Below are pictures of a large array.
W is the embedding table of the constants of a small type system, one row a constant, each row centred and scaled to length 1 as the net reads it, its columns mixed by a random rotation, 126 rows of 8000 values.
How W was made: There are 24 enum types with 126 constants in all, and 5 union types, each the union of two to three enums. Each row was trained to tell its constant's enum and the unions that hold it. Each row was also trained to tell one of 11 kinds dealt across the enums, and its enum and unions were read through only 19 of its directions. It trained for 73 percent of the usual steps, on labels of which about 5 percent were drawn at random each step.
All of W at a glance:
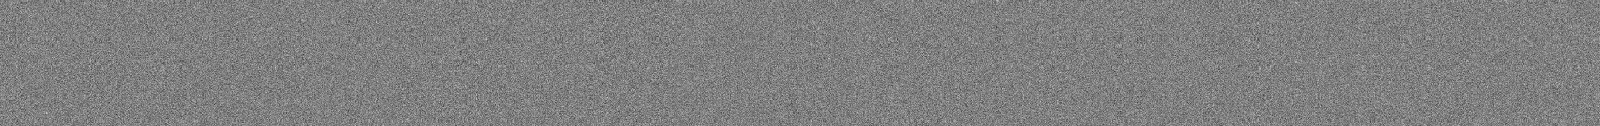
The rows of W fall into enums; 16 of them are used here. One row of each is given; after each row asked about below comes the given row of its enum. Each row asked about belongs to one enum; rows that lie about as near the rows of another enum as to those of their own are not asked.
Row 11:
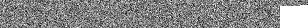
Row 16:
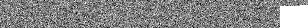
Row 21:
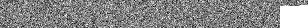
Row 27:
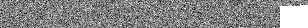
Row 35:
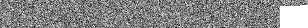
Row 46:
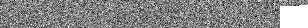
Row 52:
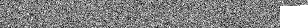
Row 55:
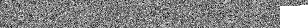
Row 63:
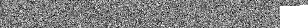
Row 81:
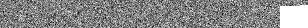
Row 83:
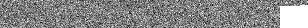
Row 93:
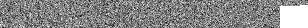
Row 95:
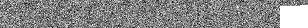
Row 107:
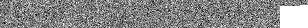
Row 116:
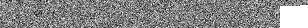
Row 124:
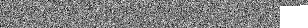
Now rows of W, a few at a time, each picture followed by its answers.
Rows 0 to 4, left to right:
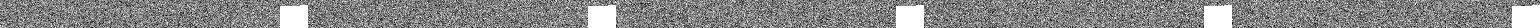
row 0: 81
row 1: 83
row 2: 95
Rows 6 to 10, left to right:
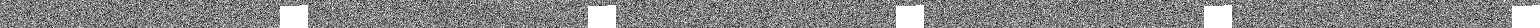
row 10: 16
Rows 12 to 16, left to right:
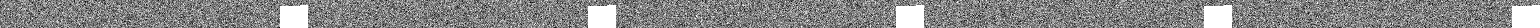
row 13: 63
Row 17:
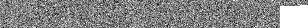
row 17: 93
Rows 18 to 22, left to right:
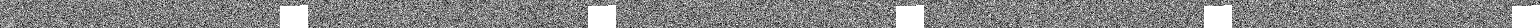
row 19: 116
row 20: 116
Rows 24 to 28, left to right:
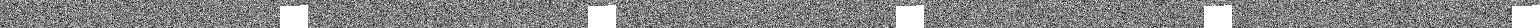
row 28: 46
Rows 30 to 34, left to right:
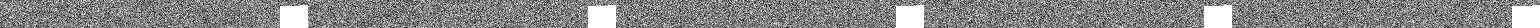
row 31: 11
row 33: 52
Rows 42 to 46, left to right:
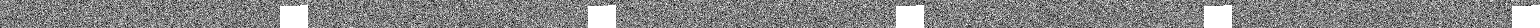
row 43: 83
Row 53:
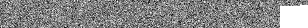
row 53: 16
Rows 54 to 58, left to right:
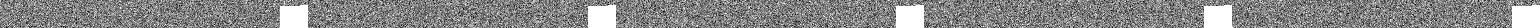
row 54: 46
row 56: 93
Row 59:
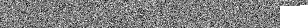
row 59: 46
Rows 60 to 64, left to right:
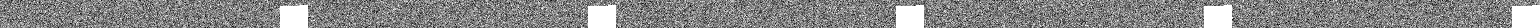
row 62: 95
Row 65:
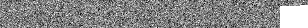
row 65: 116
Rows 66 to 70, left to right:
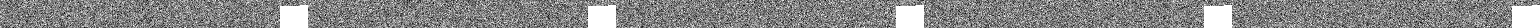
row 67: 116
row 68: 83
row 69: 116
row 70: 93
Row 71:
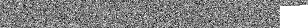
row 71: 83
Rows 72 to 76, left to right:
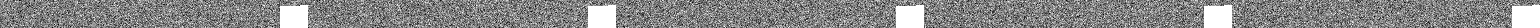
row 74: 35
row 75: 16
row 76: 95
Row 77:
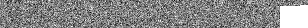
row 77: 116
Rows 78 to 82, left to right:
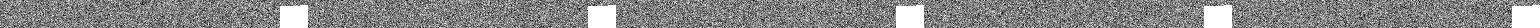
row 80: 52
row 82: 93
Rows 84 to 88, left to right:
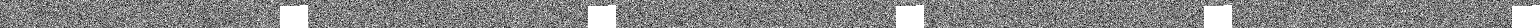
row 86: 35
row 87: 93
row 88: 55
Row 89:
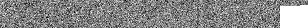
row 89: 95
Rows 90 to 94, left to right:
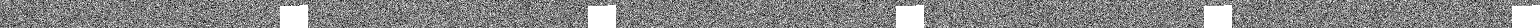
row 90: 83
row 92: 55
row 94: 16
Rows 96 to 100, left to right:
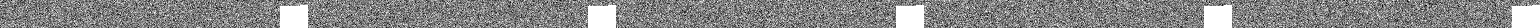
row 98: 16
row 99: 95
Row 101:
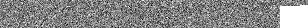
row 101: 35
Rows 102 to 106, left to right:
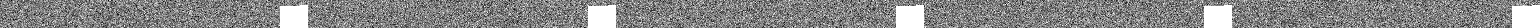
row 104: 16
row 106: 11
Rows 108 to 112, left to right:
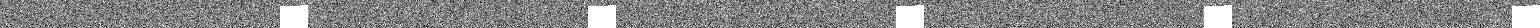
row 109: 95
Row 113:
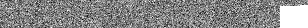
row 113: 52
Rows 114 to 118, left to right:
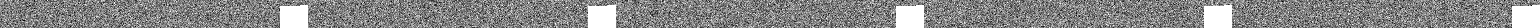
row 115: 83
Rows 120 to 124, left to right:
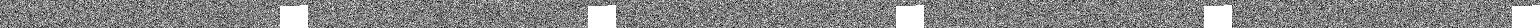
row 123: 93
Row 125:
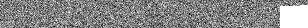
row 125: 81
